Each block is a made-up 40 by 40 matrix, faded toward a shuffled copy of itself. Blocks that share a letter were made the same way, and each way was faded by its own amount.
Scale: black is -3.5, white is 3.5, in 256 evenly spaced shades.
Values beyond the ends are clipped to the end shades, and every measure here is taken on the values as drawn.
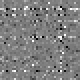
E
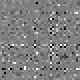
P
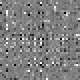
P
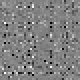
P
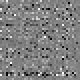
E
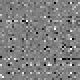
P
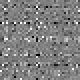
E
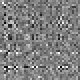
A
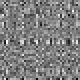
A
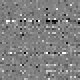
P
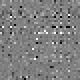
P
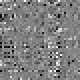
E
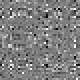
E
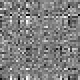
A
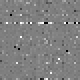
P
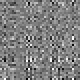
A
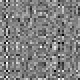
A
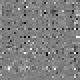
P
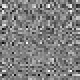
A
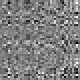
A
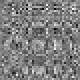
A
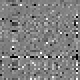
E
